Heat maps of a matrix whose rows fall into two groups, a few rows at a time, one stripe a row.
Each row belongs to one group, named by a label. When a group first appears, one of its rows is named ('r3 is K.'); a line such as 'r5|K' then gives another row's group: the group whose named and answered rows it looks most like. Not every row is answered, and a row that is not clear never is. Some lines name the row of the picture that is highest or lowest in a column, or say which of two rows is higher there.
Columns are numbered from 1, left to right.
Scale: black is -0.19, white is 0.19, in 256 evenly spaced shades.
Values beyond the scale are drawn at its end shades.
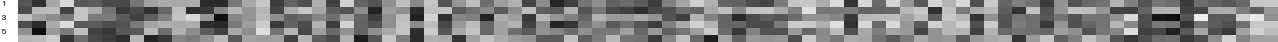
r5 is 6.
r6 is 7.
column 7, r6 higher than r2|No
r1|6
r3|6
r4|6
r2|7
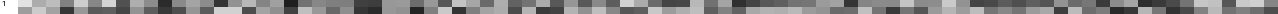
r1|6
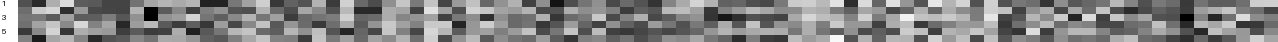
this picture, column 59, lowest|5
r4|7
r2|7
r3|6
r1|6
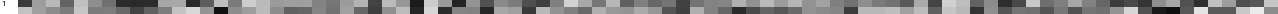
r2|6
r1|7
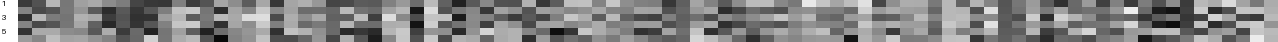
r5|7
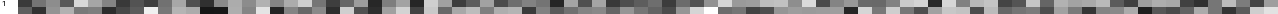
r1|7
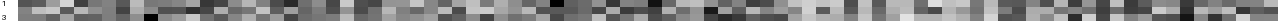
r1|6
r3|6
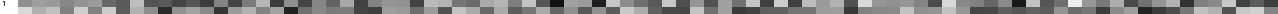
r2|6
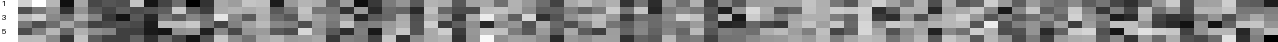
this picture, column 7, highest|5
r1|7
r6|7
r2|7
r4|6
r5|7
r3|7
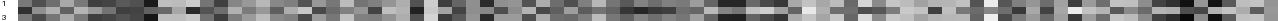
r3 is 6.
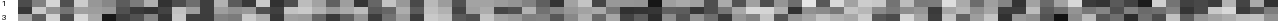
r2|7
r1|7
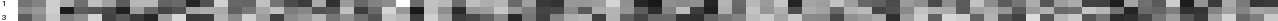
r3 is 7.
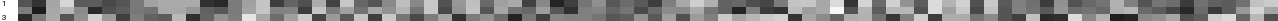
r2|6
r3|7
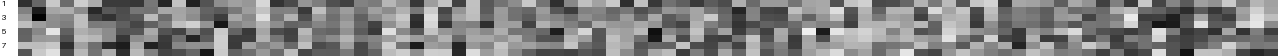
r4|6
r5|7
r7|7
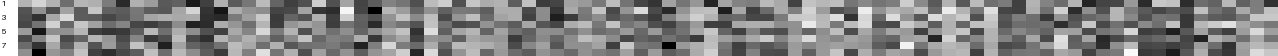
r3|6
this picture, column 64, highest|7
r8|6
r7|6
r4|7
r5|6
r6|7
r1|7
